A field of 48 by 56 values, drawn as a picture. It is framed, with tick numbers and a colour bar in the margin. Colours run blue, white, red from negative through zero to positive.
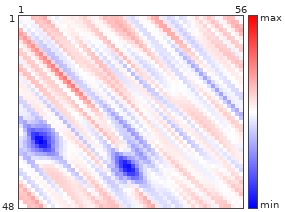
Average level on the scale: 50%. Dips: two. Histogram: skewed, a long tail of low values. Odd rows or columns: none. Lone odd cells: none.
